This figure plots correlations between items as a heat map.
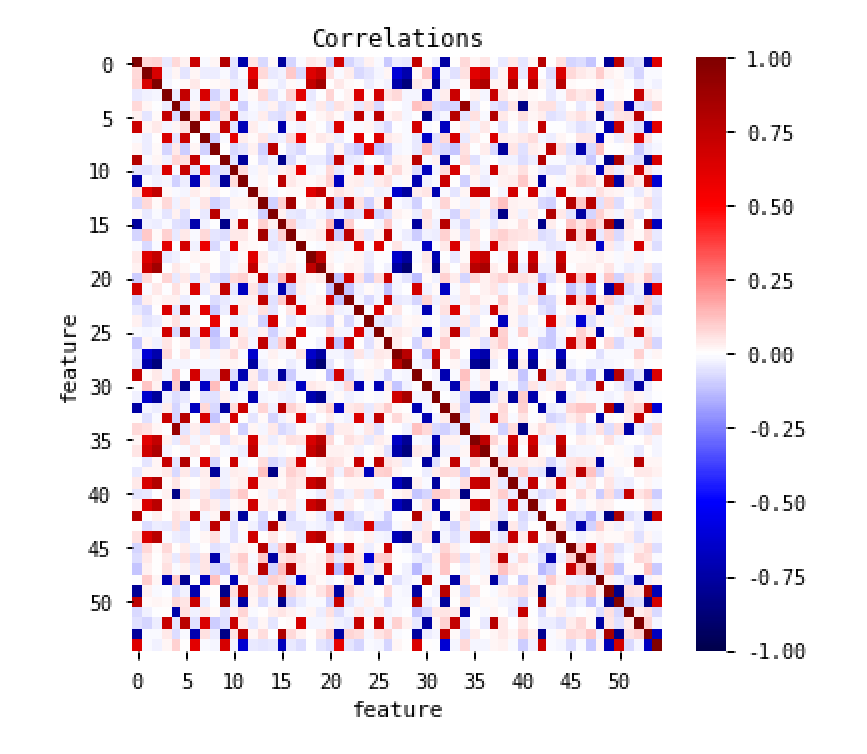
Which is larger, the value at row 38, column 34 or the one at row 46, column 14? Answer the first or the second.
the first
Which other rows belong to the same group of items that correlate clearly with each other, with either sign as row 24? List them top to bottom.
8, 14, 38, 43, 46
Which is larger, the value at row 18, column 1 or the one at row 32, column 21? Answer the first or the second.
the first
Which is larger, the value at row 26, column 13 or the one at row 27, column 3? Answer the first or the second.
the first
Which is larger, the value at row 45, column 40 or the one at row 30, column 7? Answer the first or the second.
the first
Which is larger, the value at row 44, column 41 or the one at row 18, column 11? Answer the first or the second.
the first
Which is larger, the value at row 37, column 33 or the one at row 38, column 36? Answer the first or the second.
the first
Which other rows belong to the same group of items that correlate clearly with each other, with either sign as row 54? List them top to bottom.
0, 6, 9, 11, 15, 21, 29, 32, 42, 49, 50, 53
